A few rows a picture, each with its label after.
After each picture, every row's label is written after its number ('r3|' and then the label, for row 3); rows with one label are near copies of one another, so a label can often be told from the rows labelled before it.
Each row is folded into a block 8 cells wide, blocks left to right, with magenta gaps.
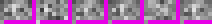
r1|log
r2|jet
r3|log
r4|log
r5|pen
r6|log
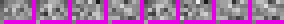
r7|log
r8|log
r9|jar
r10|pen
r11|log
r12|jar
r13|pen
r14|pen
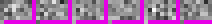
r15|log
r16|jar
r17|jet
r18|pen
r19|jet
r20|jar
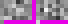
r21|pen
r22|jet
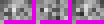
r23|log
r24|jet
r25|log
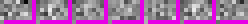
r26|jar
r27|log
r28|log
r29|pen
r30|jet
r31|log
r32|jar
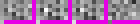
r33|jet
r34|jet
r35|jet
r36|jar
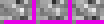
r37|pen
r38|pen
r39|pen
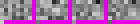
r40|jet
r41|pen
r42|jar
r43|jar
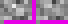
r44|pen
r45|pen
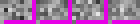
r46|jet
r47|log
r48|jar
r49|log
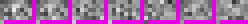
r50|log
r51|log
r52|jet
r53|jet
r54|jar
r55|log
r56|pen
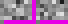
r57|pen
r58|jar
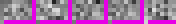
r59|log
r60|pen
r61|jar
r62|jar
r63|jet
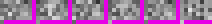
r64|jar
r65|log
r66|jar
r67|log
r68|jar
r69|jet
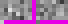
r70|jet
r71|jar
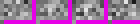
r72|jar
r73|log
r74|log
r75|jar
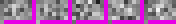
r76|log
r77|jet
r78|jar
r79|pen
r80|log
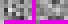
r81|jet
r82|pen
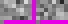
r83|pen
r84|jar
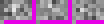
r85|log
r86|pen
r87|jet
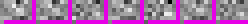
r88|pen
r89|pen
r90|jar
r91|pen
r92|jar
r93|pen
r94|jar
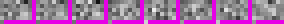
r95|jar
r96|jar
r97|jar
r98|log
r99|jet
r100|log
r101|jet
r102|pen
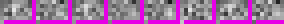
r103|log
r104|jar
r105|log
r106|jar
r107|jar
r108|jet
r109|log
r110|jar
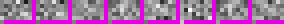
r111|jar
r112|jar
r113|pen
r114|log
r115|pen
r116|jet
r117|log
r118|pen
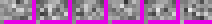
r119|pen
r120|log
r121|log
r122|pen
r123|log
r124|jet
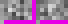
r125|jet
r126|log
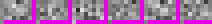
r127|pen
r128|log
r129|jet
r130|jar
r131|pen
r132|jar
